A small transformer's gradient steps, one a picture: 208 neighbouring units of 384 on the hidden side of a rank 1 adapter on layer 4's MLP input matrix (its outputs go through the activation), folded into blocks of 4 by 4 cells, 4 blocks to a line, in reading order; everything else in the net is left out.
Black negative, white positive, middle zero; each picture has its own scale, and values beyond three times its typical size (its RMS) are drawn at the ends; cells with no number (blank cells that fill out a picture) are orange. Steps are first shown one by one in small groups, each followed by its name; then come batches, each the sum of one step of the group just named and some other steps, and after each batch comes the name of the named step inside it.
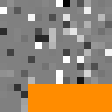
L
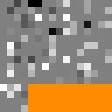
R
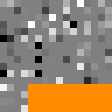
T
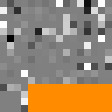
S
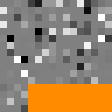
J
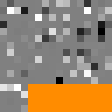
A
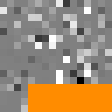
L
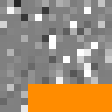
L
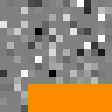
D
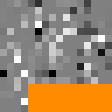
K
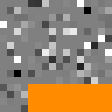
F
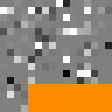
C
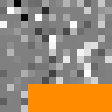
D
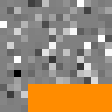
F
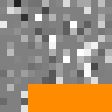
D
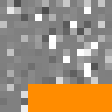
C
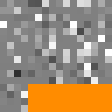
F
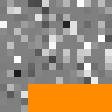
F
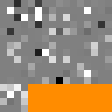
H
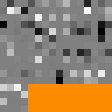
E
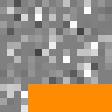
H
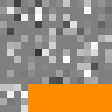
H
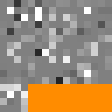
H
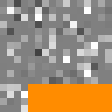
H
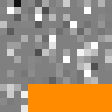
H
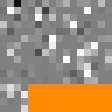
H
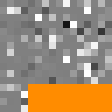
E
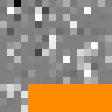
H
